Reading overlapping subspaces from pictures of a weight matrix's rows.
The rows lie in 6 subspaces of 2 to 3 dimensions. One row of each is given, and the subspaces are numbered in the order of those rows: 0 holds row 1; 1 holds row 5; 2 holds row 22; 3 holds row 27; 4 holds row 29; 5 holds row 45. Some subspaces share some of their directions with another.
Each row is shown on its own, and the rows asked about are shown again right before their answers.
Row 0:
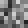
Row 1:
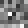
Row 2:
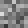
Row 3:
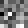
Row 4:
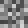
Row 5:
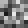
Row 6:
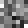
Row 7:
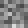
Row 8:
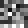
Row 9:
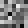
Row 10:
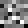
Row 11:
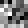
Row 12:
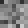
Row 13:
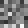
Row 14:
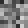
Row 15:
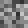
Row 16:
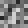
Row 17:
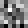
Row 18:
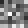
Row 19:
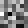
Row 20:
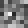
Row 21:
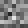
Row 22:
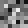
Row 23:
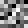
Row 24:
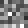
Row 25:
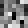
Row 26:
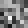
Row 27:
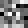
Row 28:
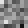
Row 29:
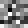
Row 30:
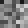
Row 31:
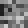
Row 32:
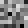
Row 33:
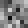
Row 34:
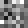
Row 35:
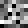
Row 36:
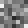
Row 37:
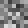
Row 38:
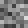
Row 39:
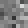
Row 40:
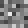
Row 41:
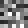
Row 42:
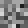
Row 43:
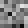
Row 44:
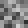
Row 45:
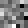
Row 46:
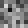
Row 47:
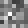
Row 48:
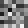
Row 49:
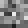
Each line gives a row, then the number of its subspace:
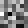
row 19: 5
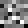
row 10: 4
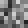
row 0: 1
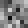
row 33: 2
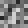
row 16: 2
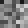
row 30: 3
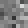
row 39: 5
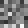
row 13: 3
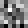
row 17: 2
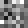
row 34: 3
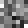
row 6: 4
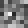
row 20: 4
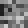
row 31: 0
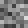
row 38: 5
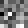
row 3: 5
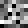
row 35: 4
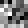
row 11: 0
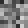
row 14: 3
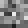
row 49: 1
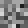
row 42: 5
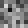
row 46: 2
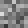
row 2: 0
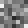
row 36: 4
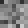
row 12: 3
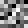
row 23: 2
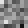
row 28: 3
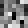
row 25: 4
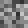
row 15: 3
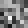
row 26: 2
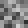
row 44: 5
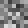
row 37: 5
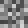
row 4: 4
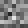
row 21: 4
